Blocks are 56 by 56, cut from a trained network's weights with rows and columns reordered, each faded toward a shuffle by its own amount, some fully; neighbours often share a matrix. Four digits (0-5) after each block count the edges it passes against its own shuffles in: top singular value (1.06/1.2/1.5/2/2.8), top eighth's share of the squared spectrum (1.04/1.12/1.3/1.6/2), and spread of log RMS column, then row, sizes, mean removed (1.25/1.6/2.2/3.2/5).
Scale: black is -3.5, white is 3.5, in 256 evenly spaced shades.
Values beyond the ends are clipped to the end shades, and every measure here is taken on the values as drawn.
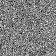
0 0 0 0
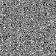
2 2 0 1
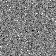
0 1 0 0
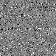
2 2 0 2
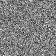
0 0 0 0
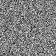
0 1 0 0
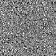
3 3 1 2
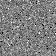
0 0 0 0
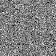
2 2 1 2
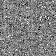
1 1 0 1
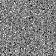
1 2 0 1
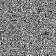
2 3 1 2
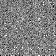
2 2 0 2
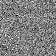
1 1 0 0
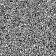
0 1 0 0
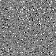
2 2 0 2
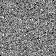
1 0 0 0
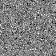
1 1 0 0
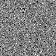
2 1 1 0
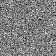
0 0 0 0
